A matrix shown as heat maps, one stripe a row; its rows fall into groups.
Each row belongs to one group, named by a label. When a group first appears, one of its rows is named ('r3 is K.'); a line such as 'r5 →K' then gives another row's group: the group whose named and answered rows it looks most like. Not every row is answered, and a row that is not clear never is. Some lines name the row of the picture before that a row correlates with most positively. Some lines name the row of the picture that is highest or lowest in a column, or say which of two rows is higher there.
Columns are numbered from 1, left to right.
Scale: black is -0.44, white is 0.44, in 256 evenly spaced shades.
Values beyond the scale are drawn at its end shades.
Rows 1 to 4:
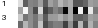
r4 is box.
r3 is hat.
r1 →hat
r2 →box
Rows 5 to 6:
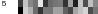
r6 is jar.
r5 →box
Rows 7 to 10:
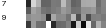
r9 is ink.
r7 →jar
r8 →jar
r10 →box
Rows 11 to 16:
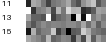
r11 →jar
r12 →hat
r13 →box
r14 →ink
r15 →jar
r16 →box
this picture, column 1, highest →12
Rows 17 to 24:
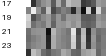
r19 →hat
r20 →hat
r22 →ink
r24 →jar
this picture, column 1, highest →17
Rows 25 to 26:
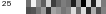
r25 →box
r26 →ink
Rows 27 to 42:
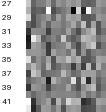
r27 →hat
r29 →hat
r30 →ink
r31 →jar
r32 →jar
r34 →ink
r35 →hat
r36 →box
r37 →jar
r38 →ink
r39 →jar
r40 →ink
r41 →hat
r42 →hat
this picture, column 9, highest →41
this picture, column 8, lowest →42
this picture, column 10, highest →38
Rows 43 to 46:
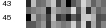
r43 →jar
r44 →ink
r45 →jar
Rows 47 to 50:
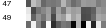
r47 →jar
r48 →hat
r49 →hat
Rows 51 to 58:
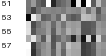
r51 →box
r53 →jar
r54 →hat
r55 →hat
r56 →box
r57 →hat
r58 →hat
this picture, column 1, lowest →53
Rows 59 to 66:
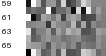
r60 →box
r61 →hat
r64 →hat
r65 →ink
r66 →jar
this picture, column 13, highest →60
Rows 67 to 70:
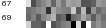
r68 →ink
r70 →box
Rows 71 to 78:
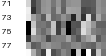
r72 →hat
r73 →box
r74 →jar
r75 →jar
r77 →hat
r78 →box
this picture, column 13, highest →78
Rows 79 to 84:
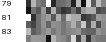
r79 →box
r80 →jar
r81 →hat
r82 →ink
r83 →hat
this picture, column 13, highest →79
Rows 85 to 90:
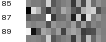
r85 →box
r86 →jar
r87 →box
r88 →ink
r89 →hat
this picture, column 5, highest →87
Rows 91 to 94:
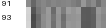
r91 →ink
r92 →hat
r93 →hat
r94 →hat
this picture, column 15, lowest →91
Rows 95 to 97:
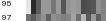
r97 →ink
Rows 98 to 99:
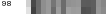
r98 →hat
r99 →hat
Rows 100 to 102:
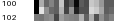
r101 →jar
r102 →ink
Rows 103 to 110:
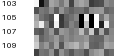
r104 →jar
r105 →box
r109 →hat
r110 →jar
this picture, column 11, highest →105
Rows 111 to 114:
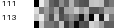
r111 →jar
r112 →hat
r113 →box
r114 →jar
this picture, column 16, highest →112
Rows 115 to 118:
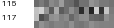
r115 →jar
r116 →box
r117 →hat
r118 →jar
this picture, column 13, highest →116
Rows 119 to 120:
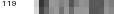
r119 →hat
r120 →hat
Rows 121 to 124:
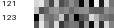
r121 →box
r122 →hat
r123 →jar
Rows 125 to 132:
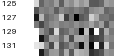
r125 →hat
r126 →jar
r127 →jar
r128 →ink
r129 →box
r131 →box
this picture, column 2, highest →131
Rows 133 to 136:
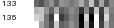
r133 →ink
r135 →box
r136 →box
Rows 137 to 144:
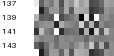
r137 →hat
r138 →hat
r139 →box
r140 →ink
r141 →box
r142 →ink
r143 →ink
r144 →hat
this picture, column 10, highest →140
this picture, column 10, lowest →139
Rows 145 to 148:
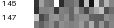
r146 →jar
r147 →hat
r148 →ink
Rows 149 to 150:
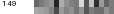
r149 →ink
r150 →ink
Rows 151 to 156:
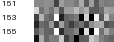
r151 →ink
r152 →hat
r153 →box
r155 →box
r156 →jar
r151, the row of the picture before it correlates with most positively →149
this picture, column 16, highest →152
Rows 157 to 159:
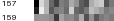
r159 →ink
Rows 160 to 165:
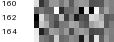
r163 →jar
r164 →hat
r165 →box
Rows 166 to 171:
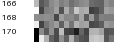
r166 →hat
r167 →hat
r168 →ink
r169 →hat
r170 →jar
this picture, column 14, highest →171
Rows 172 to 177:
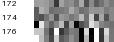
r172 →ink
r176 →box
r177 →box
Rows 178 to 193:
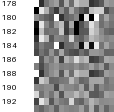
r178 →hat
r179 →jar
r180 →box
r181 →jar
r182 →jar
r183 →jar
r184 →box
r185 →jar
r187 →ink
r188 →hat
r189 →jar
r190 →ink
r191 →hat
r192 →jar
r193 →ink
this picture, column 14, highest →179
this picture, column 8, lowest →185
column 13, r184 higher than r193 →Yes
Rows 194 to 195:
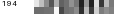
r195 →box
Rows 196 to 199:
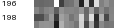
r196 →box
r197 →ink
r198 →ink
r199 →ink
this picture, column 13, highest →196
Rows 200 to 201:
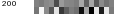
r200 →ink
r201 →box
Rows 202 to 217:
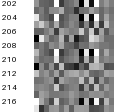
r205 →box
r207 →jar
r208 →jar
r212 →hat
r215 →jar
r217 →hat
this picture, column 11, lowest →211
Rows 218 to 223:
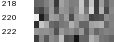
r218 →ink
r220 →hat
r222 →ink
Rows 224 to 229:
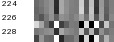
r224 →ink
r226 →ink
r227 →box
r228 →ink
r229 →box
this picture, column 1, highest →227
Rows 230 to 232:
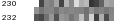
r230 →hat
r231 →ink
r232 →ink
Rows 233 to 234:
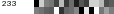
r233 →jar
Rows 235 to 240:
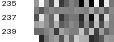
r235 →box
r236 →ink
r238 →box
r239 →ink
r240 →hat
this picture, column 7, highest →240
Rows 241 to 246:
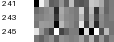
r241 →jar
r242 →ink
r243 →ink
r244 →ink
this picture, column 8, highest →241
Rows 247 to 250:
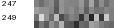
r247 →ink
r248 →ink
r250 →jar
